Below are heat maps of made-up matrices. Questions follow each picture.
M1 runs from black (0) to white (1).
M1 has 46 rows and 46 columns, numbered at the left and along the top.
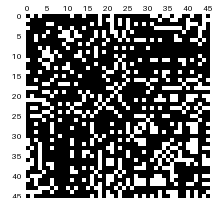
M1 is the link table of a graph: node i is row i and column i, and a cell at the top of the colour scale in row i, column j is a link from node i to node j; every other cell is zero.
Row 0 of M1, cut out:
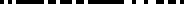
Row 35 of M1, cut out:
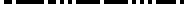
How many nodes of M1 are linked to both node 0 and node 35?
8
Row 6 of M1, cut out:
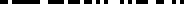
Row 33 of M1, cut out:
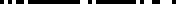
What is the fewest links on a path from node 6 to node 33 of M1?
1
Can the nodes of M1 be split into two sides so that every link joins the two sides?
no
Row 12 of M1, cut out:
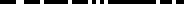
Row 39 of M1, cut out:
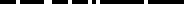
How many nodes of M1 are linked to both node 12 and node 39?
4
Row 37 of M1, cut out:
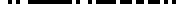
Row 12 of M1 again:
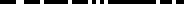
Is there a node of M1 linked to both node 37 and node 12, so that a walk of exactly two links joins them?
yes
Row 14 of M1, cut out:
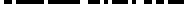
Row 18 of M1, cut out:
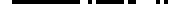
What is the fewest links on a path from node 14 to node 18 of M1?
2
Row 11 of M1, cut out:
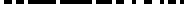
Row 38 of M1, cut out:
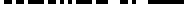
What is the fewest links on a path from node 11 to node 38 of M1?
1
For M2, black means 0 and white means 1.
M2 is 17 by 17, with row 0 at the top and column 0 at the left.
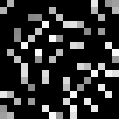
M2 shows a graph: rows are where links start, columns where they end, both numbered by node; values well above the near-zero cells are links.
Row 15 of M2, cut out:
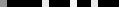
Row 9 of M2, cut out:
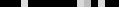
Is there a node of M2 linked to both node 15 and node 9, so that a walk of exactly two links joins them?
no
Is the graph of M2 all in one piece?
yes
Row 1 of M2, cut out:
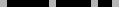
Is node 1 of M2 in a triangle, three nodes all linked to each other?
yes
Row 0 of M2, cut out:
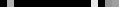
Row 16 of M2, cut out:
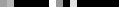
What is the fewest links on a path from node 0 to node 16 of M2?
1
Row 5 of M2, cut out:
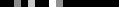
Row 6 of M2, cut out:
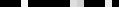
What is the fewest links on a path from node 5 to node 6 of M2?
4
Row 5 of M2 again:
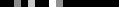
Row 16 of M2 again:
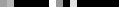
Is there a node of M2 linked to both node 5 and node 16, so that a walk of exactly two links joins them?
yes
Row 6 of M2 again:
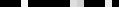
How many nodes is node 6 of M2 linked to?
4
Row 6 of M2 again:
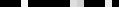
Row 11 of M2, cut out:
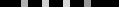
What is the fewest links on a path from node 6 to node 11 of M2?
1
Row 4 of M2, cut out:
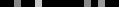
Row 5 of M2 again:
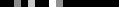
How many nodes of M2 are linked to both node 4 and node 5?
1
